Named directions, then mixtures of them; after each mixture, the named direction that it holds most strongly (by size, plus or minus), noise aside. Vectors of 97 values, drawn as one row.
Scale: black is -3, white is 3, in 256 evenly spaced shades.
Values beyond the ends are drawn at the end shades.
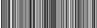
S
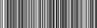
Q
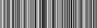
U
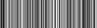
Q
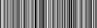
U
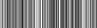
Q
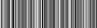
S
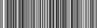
Q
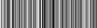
U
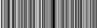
S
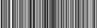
S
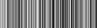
Q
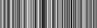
U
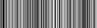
Q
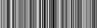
S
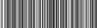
Q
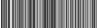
S
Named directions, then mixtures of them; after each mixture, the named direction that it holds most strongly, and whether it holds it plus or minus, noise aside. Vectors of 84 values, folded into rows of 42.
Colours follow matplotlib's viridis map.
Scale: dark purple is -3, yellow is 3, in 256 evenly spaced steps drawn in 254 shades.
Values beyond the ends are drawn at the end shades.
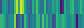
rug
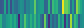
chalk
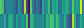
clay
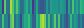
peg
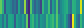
clay, plus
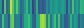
peg, plus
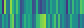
peg, plus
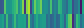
clay, minus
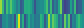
chalk, minus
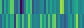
rug, minus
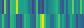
peg, plus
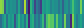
clay, plus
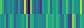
clay, plus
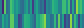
peg, plus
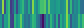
peg, minus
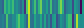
clay, minus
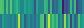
chalk, minus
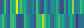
rug, plus
